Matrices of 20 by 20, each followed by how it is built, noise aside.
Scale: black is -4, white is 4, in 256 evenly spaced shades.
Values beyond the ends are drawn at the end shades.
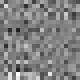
low rank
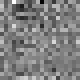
low rank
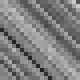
Toeplitz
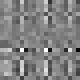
low rank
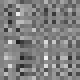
low rank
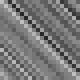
Toeplitz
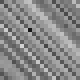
Toeplitz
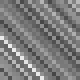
Toeplitz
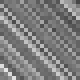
Toeplitz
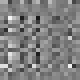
low rank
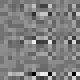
low rank
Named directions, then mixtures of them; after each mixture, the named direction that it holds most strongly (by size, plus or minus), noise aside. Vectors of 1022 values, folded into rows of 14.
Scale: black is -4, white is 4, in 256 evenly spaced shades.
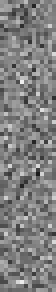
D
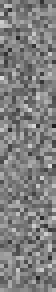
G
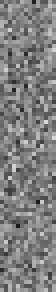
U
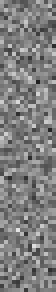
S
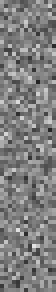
S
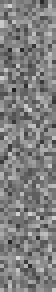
G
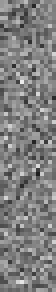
D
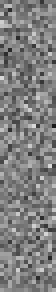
G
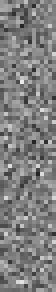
D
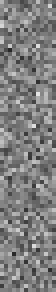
S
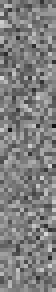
G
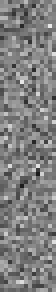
D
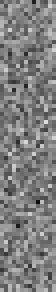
U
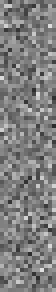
G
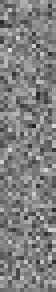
G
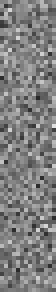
G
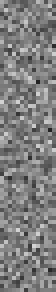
S
